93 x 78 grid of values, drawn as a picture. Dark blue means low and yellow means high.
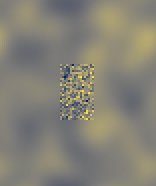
The ninth with the highest average is the top right. In the centre lies a patch that is rougher than the rest. The centre is the roughest part. The distribution is heavy-tailed on both sides.
